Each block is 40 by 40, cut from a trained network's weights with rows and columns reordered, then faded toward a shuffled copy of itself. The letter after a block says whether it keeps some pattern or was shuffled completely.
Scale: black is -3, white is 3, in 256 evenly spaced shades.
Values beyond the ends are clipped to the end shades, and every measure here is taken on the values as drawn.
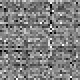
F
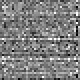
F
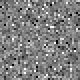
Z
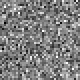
Z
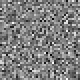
F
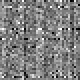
F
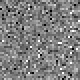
Z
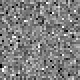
Z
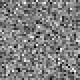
Z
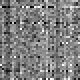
F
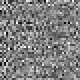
F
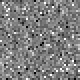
Z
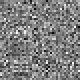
F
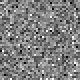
Z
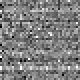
F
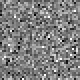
Z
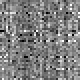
F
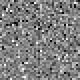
Z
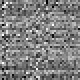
F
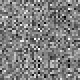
F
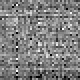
F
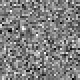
Z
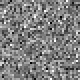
Z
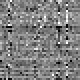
F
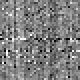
F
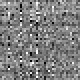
F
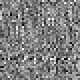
F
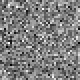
Z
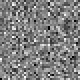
F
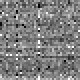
F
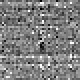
F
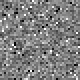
Z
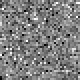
Z
